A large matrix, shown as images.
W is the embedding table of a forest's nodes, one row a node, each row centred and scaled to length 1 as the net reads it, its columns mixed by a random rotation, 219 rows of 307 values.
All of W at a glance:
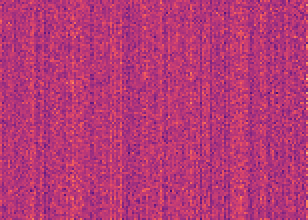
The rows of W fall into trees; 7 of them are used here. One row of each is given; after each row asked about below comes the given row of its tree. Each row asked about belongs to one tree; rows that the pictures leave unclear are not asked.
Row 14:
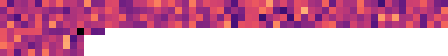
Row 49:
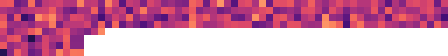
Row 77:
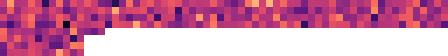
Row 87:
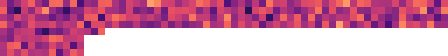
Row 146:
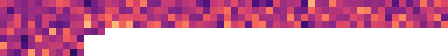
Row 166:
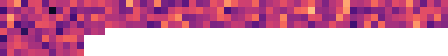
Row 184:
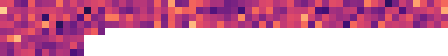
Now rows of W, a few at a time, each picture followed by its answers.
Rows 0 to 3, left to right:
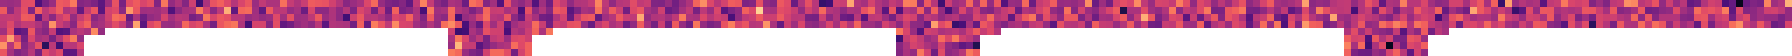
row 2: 166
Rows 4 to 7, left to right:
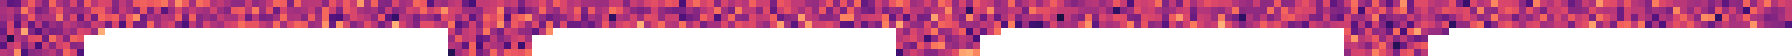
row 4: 87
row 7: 77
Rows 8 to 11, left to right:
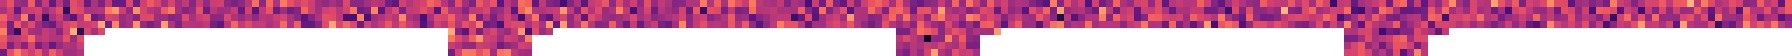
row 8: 77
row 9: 77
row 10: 49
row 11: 87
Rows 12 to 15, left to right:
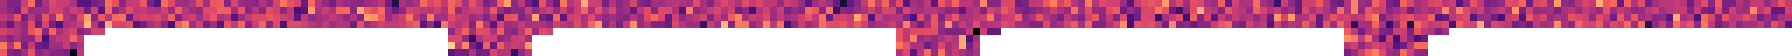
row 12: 146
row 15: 77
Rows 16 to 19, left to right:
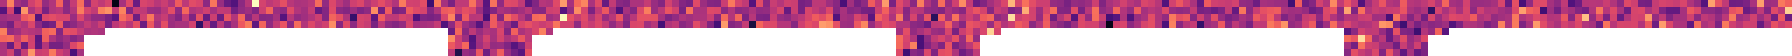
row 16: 77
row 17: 146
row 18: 146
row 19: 184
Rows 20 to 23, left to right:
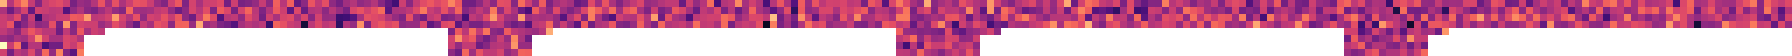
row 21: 49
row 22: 184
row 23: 166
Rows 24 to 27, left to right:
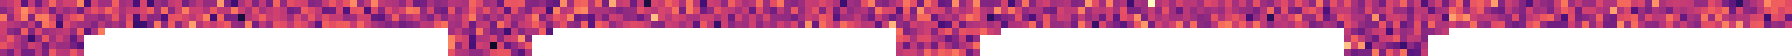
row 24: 49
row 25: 146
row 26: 77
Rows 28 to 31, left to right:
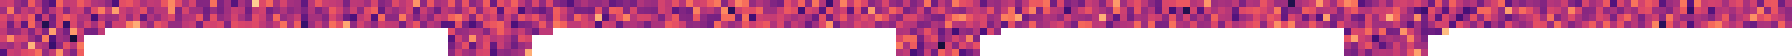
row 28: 77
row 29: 166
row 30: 146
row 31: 49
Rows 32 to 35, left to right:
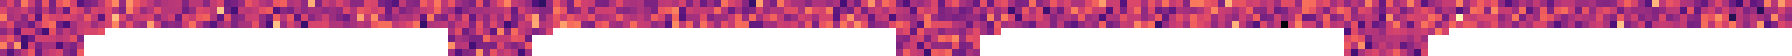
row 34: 87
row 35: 146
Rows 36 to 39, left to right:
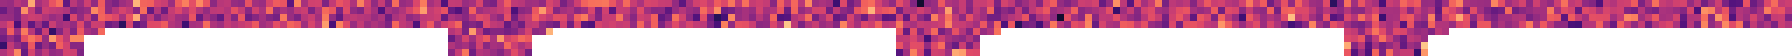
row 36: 87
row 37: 87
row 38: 49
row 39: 146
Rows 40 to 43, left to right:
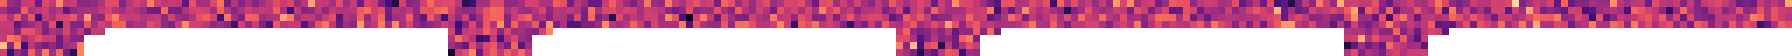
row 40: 146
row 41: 49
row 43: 184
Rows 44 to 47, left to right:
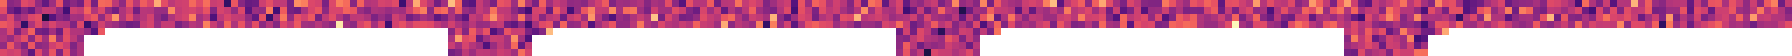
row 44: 87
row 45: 49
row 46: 87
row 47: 49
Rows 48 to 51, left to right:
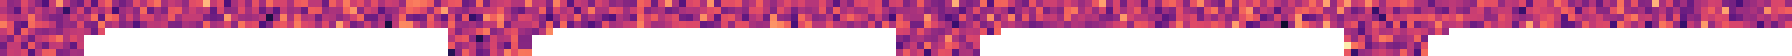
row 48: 87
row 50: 87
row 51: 146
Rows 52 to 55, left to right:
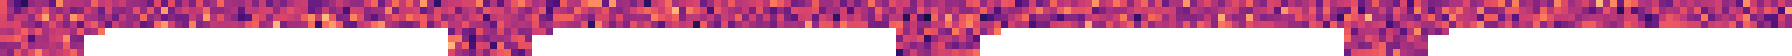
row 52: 49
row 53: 146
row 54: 49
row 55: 77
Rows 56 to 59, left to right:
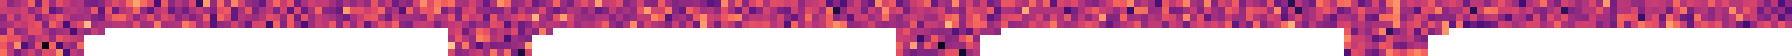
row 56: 146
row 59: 49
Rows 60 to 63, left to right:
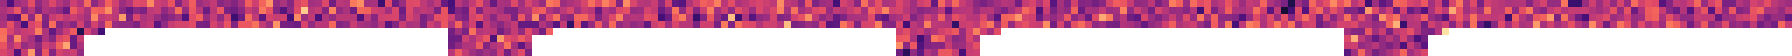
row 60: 14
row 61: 87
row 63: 49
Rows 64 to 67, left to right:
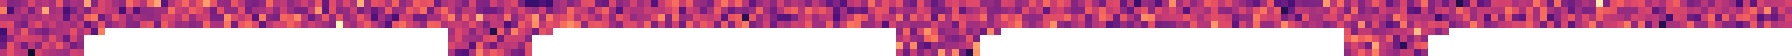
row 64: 87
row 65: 146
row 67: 77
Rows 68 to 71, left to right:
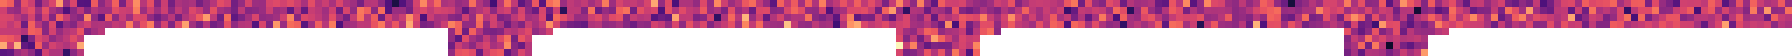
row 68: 146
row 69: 87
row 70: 146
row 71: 166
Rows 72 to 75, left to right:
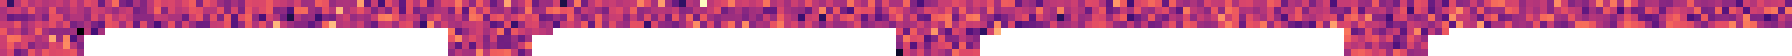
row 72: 14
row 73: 77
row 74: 49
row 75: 77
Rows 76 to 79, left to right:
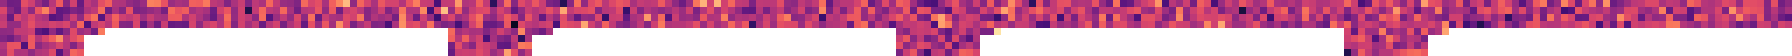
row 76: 87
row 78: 49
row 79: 49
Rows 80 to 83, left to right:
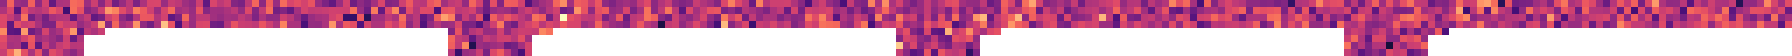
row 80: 77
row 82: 146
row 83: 146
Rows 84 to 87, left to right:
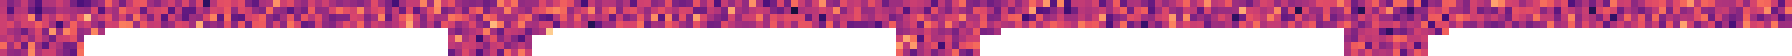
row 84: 146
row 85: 49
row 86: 146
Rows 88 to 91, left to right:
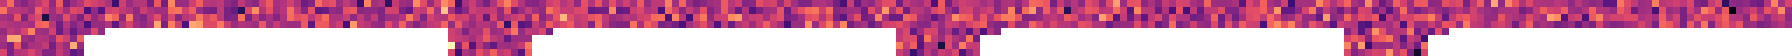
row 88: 184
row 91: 146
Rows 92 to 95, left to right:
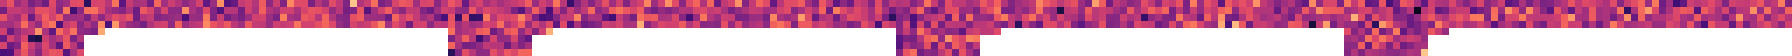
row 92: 49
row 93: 49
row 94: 87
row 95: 166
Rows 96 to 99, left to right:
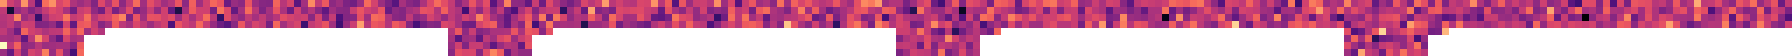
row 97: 87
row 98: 87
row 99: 49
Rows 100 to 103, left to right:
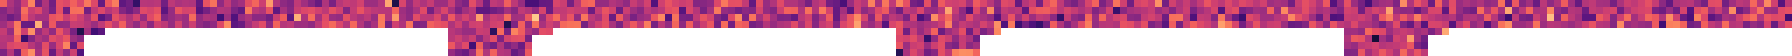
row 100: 14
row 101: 146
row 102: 49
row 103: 49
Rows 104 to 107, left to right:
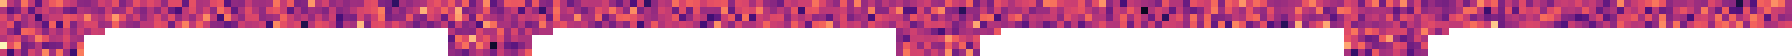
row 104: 146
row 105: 166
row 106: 87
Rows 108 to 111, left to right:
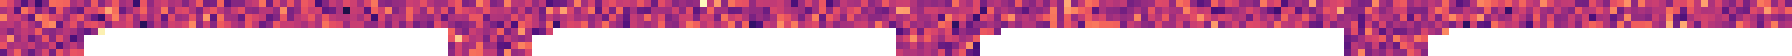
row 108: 49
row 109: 77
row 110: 184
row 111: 87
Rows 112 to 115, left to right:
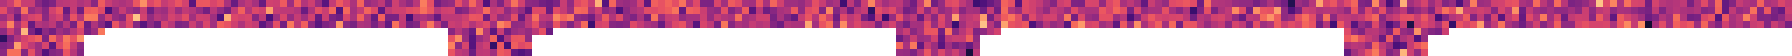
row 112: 87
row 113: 146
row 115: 77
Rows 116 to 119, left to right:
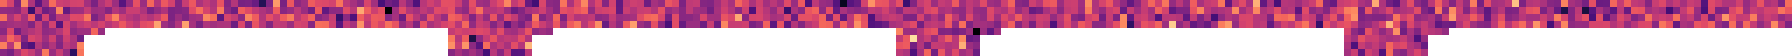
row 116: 146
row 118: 14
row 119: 184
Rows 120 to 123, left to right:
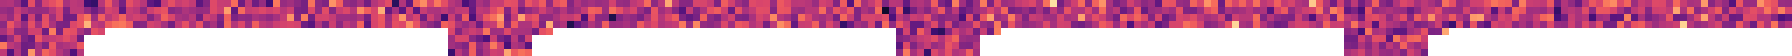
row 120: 146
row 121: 49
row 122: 87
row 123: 87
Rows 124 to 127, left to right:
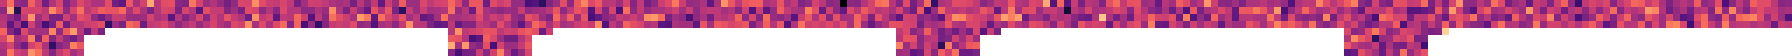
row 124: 77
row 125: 146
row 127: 49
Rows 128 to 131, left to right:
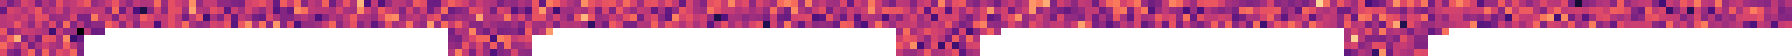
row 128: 14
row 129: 87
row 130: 146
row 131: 49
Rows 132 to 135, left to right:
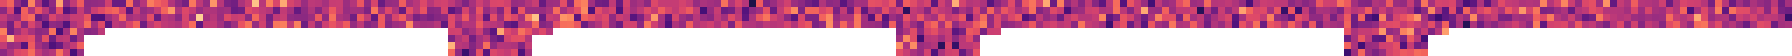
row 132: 77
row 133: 146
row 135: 49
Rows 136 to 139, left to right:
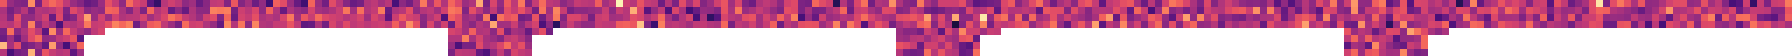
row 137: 184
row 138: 146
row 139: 77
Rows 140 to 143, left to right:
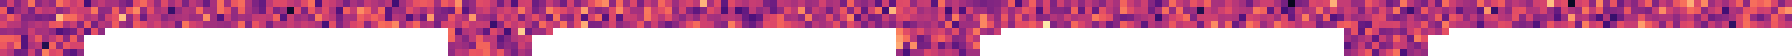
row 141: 77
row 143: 87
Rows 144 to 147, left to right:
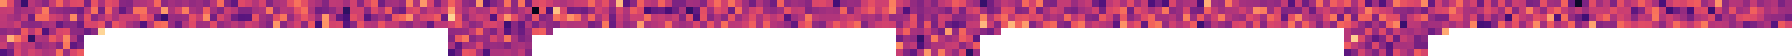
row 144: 49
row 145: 184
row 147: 49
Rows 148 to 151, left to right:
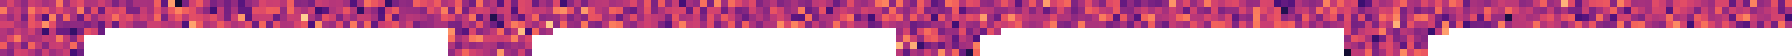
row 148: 184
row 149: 77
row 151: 49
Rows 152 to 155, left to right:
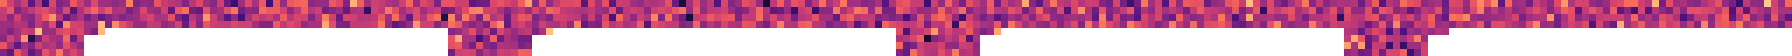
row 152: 49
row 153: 49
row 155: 146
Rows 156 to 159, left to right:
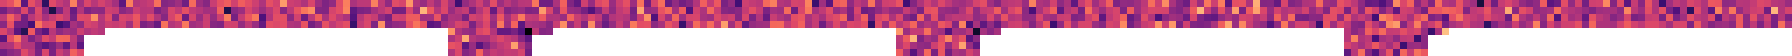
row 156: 166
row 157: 14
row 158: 14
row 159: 49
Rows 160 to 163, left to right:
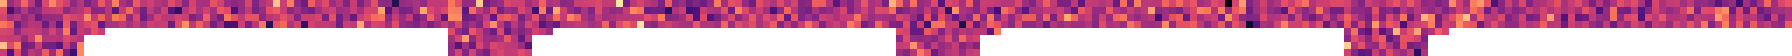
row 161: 184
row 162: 166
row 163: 146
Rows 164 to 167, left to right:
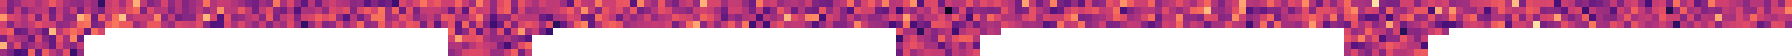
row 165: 77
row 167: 184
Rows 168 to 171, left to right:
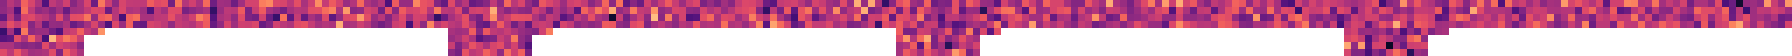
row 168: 87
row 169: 49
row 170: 77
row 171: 146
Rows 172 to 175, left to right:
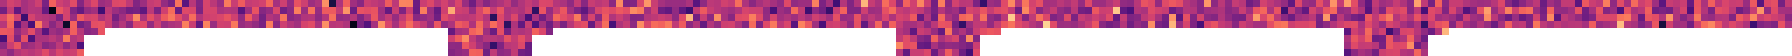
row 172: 166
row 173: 184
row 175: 49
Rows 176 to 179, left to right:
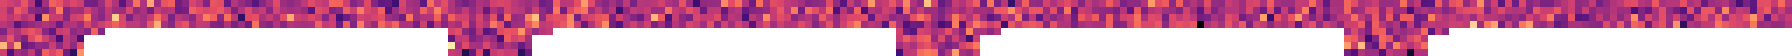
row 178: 77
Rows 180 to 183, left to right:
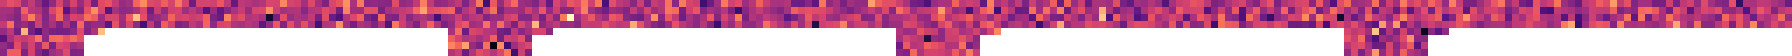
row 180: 87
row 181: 146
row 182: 49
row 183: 14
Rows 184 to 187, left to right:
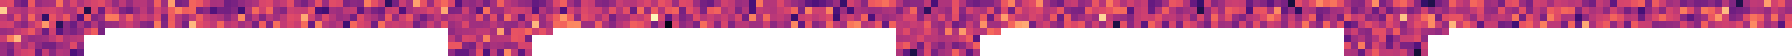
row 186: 146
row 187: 146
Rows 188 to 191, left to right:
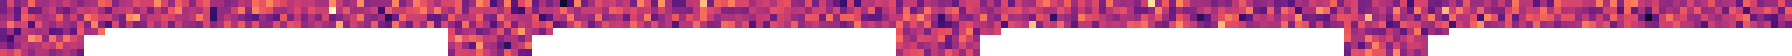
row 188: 87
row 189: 77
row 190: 77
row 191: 77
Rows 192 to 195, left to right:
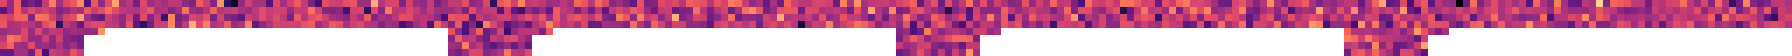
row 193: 166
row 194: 166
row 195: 77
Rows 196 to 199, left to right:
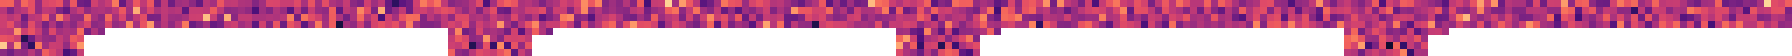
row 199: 146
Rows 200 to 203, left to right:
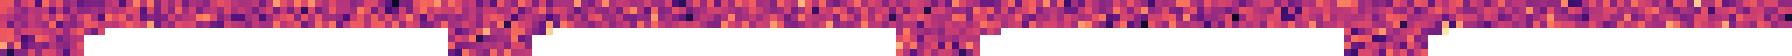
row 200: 146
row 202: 146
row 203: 49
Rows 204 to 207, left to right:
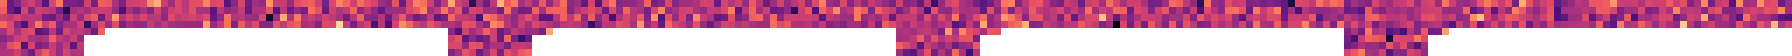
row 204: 87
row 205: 49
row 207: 87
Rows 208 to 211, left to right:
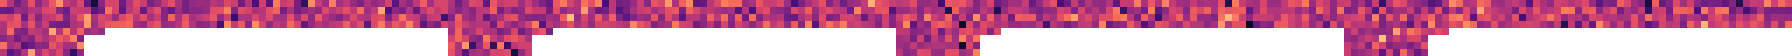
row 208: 146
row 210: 166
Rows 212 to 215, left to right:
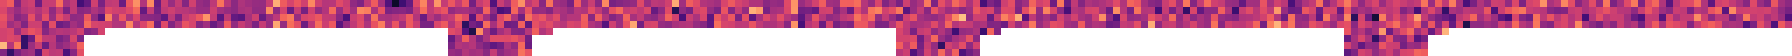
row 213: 166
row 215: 49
